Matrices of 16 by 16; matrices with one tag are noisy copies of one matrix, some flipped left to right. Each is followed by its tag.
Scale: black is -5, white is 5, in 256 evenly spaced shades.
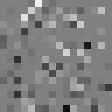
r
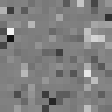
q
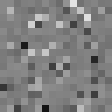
r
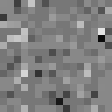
q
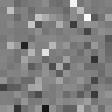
r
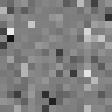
q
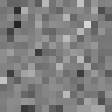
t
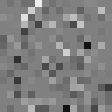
r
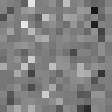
t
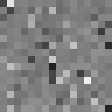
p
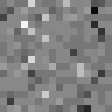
t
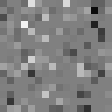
t
